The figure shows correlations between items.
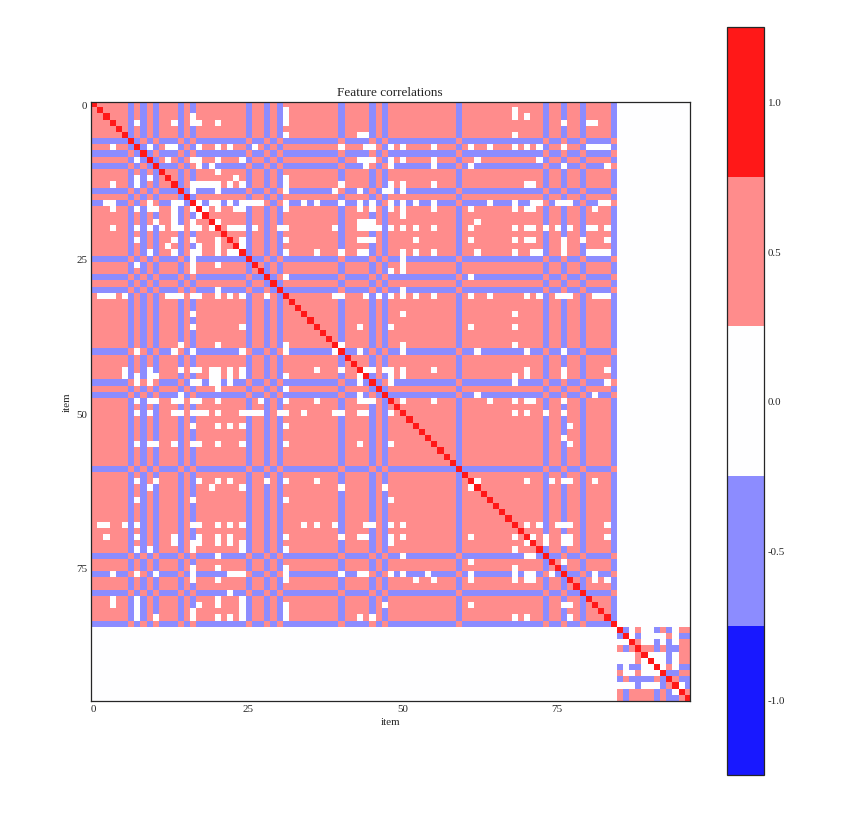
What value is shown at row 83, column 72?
0.5
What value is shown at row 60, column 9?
0.5
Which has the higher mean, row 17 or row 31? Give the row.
17
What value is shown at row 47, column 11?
-0.5
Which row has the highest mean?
54
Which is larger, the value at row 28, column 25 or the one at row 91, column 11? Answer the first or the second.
the first
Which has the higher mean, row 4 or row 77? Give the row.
4
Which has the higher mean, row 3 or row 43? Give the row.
3
